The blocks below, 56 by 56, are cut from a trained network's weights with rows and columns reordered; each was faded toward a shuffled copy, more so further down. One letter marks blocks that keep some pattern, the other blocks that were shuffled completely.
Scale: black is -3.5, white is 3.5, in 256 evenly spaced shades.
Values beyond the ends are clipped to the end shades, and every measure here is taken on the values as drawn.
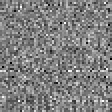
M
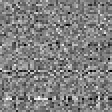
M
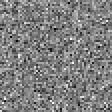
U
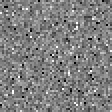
U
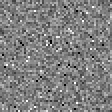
U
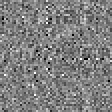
M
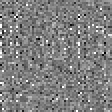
M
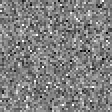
U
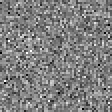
U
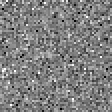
U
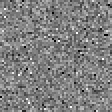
U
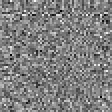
M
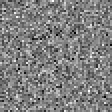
U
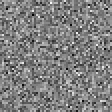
U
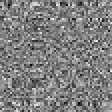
M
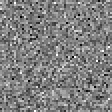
U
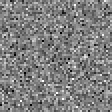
U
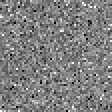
U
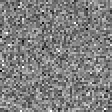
U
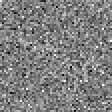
U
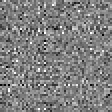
M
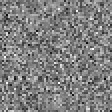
M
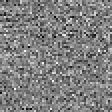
M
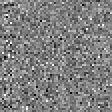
M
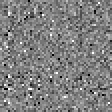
M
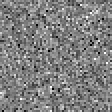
U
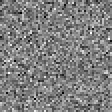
U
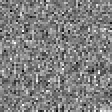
M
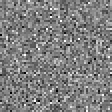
M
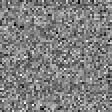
U
